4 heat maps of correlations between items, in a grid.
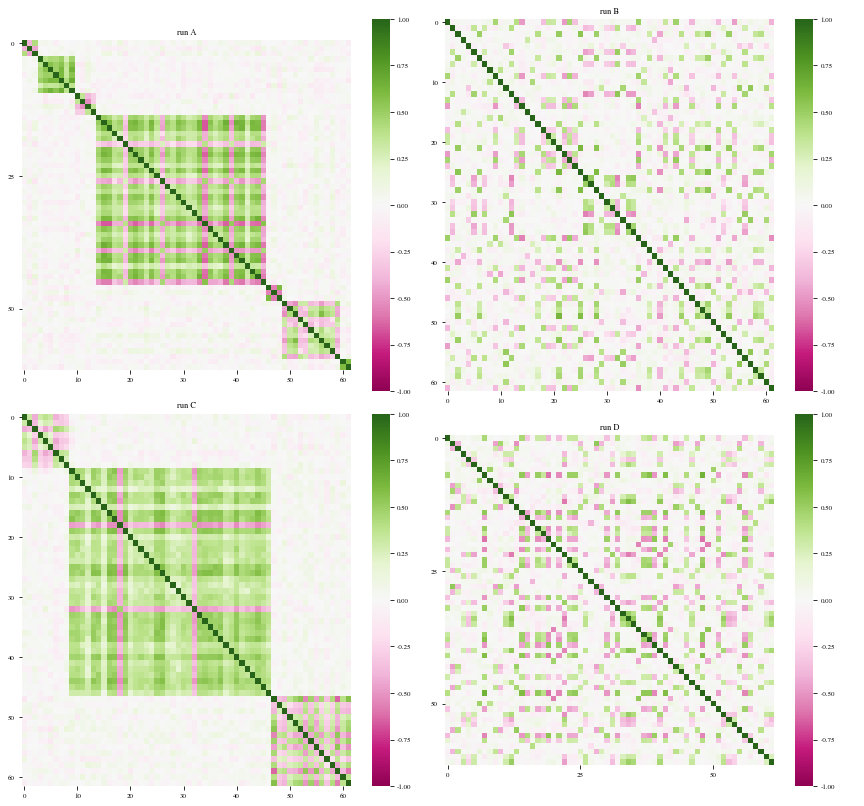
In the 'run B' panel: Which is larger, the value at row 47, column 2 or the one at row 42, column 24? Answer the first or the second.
the first
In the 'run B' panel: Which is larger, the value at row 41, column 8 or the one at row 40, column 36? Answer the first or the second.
the first
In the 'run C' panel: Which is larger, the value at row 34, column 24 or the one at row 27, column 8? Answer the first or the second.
the first
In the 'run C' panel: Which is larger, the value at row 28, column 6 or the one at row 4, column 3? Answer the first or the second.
the second
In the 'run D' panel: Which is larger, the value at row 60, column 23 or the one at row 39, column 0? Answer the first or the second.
the first
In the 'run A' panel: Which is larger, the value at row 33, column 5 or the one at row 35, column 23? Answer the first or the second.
the second
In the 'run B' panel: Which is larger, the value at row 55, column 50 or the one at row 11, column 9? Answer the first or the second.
the second
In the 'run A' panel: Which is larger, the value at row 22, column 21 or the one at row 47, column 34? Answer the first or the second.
the first
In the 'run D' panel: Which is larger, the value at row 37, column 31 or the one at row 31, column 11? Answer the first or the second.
the first
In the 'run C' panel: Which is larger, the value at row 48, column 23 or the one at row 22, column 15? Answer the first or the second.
the second
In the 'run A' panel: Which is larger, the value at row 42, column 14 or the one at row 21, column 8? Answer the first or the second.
the first
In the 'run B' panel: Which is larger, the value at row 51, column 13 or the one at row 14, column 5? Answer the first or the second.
the second
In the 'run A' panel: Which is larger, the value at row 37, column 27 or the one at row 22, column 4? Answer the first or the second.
the first
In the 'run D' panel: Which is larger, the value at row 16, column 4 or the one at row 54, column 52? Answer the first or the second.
the first
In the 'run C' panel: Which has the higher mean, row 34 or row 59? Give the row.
34
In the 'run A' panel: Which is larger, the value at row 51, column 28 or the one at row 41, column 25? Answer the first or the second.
the second
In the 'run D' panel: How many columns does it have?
62
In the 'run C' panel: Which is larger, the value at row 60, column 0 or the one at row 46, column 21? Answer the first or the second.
the second
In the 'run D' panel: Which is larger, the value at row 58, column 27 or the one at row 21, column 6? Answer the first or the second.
the second
